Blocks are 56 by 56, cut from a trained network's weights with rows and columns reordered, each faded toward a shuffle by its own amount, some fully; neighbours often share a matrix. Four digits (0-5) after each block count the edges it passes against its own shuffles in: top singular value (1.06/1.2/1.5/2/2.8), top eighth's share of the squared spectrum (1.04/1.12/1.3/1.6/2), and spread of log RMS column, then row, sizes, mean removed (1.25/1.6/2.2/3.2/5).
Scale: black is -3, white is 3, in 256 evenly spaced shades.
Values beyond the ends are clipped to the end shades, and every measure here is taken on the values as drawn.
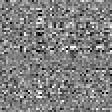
3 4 2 3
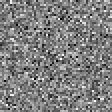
0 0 0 0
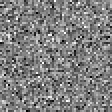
1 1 0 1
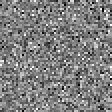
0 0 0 0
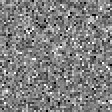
0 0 0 0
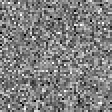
0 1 0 0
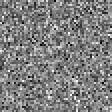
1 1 0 0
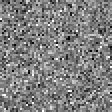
0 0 0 0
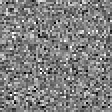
2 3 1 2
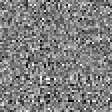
3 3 1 2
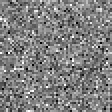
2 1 0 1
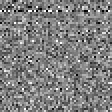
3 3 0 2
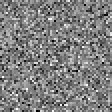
0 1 0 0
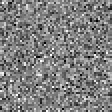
2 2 0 1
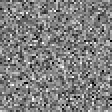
2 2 0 1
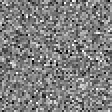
1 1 0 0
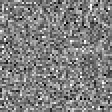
2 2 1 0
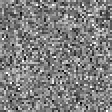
2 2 0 0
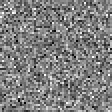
1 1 0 0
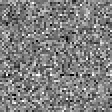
2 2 0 1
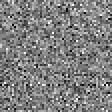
2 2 0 1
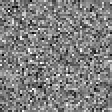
2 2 1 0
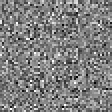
3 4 2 2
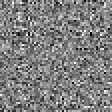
3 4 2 2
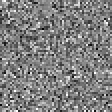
2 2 0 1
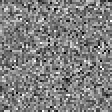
3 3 0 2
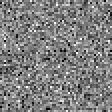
1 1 0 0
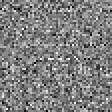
2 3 0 2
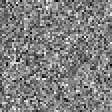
1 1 0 0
